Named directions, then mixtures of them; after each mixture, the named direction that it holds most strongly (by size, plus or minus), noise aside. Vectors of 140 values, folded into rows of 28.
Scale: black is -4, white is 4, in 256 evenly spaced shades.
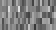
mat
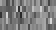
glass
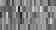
glass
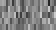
mat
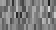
mat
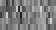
glass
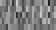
mat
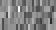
mat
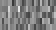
mat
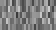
mat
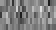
glass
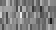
glass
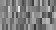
mat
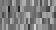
mat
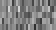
mat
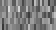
mat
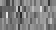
glass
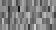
mat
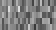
mat
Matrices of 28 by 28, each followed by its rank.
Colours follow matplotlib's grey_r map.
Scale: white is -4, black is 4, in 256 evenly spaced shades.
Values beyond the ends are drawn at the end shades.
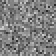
full rank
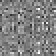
five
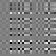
one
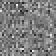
five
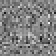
five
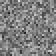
full rank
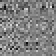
five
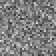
full rank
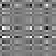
one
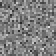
full rank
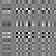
one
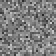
full rank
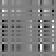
one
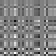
one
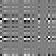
one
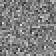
full rank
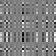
one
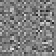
five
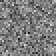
full rank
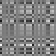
one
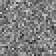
full rank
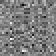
five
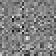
five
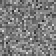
full rank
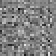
five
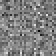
five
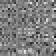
five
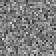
full rank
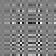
one
